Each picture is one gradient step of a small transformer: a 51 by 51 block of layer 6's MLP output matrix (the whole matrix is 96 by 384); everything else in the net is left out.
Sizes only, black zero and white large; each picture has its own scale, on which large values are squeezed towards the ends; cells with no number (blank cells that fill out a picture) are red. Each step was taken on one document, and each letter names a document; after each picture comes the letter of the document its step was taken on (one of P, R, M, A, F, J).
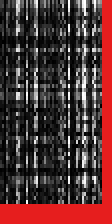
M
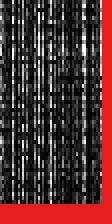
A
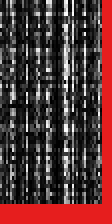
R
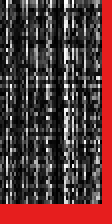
R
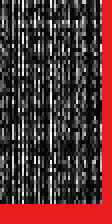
A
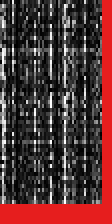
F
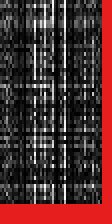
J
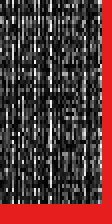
A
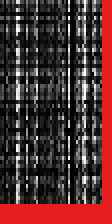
M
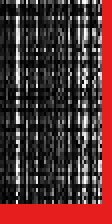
M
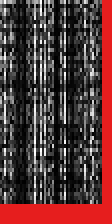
J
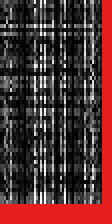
J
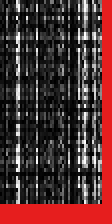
M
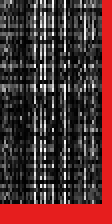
J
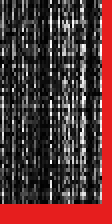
F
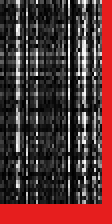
M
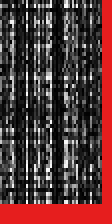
R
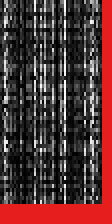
J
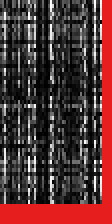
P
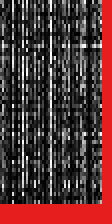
A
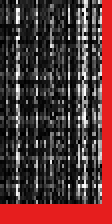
M
